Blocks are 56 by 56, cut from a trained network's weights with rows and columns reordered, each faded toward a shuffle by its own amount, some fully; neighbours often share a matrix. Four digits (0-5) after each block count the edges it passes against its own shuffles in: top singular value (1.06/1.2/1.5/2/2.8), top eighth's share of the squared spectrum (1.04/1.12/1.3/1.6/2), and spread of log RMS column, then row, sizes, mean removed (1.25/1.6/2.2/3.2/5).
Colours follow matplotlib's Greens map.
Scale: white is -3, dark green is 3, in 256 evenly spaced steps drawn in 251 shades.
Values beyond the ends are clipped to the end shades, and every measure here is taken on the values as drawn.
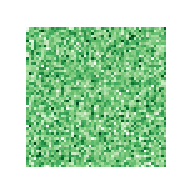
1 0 0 0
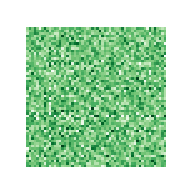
3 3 1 2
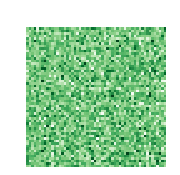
1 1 0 0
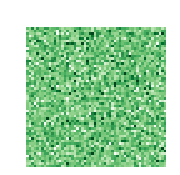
0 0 0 0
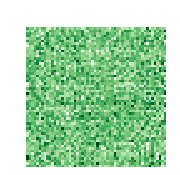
2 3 2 0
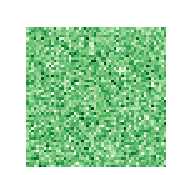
0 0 0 0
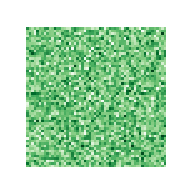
2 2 0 0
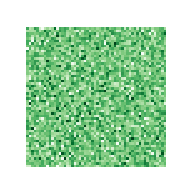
0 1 0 0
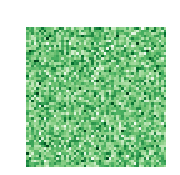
0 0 0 0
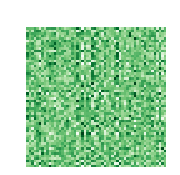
4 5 3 2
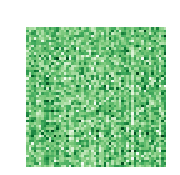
3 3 1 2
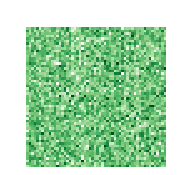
1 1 0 0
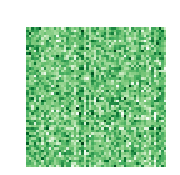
3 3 1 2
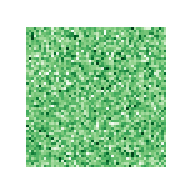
0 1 0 0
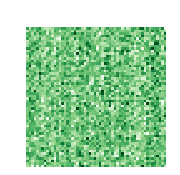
2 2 0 1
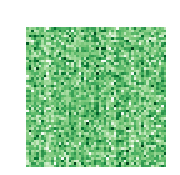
2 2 0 1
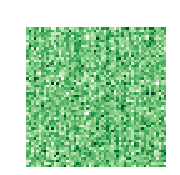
2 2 0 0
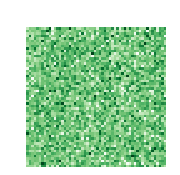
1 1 0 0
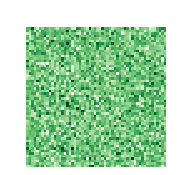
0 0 0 0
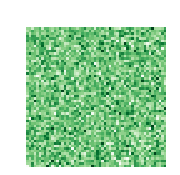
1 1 0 1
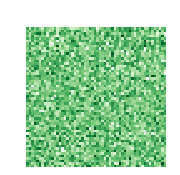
1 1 0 0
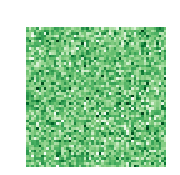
2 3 1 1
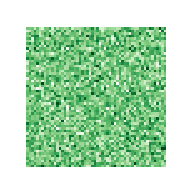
1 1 0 0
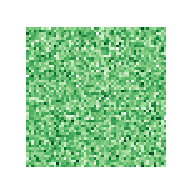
0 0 0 0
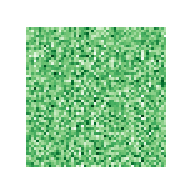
3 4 1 1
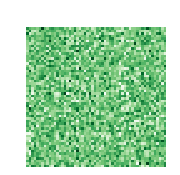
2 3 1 0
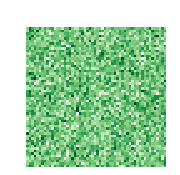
0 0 0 0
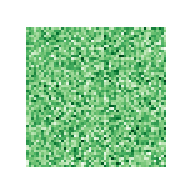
2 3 1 1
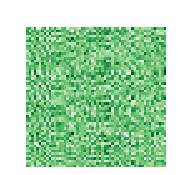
4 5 3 2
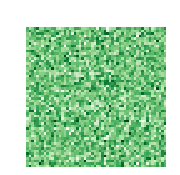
1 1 0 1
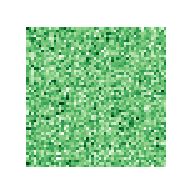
1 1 1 0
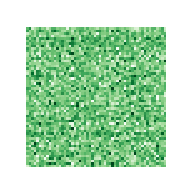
2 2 2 1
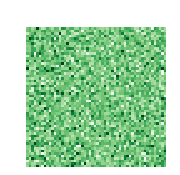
0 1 1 0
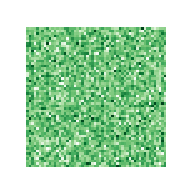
1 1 0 0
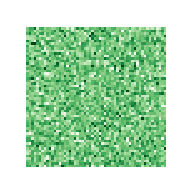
1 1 0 0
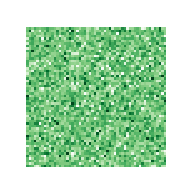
1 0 0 0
